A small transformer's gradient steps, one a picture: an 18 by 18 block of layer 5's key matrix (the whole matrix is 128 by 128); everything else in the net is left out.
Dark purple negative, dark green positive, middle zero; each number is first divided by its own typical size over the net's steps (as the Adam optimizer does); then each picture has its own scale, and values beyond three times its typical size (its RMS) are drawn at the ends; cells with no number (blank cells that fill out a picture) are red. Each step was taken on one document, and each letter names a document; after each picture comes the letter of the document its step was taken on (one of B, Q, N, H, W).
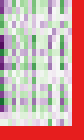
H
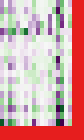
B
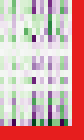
B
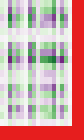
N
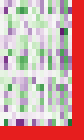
H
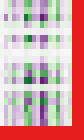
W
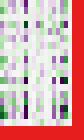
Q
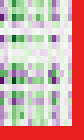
W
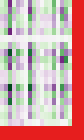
N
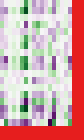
Q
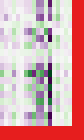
W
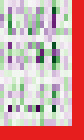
N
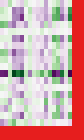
W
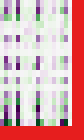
B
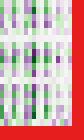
N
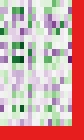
N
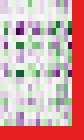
H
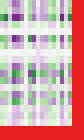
W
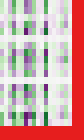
N
